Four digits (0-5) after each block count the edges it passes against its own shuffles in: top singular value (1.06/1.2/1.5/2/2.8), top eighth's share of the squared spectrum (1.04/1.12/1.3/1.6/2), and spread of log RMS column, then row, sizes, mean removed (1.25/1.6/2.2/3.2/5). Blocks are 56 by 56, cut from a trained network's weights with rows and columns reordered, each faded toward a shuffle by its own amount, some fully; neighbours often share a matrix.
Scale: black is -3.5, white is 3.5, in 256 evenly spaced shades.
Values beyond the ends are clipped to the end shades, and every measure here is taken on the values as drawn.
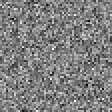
0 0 0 0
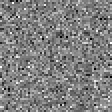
2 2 0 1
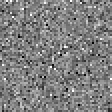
0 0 0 0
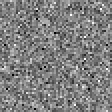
0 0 0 0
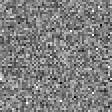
3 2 0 0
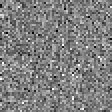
1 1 0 0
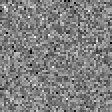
0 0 0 0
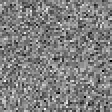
2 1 0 1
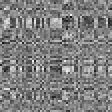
5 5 2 4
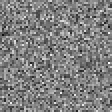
3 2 0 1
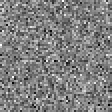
2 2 0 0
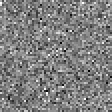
1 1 0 0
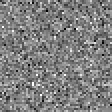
1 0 0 0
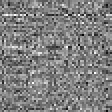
4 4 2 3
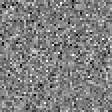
2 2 0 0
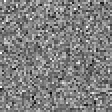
0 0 0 0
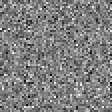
3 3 1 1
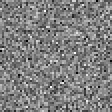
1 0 0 0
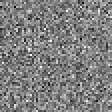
3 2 0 0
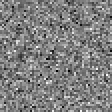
2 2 0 1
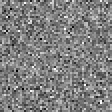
3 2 0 0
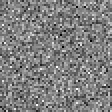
2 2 0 0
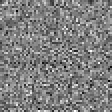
3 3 1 1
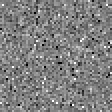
1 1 0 0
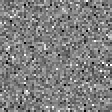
1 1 0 0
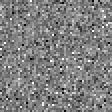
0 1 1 0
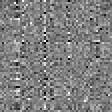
4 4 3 2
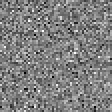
3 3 1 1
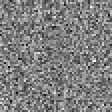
2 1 0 0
